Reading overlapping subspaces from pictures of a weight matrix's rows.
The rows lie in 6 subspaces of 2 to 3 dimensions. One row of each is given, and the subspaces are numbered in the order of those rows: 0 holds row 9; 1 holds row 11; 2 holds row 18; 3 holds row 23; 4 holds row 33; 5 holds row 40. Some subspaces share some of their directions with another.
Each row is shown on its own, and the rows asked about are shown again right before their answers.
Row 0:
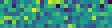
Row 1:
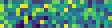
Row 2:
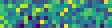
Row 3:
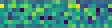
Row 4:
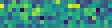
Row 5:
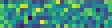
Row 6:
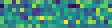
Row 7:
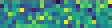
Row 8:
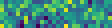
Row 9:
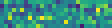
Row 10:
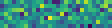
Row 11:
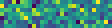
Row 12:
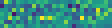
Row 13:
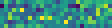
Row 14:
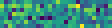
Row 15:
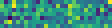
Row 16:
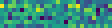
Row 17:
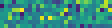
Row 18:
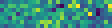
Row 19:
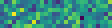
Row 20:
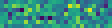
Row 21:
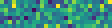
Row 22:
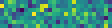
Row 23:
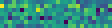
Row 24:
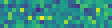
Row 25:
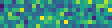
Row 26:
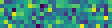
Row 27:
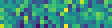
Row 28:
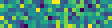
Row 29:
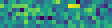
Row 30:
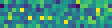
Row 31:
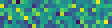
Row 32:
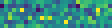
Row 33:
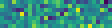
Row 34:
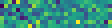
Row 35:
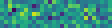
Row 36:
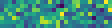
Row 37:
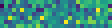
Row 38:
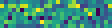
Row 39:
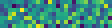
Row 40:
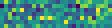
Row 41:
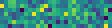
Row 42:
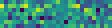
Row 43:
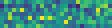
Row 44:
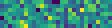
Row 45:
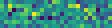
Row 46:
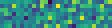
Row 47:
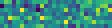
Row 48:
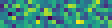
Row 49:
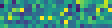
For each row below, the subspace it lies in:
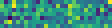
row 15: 5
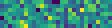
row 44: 4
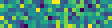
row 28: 4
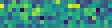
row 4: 1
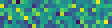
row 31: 1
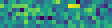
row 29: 1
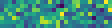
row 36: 2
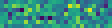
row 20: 1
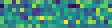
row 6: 1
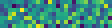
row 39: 5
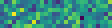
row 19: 5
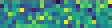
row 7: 5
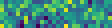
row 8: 2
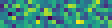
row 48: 1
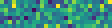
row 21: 5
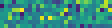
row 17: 4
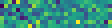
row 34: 1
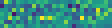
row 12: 5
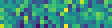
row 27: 2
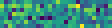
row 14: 0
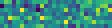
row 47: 3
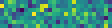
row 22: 0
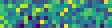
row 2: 2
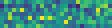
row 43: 0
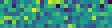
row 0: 5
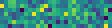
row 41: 0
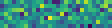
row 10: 4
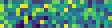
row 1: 2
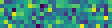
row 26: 0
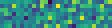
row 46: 5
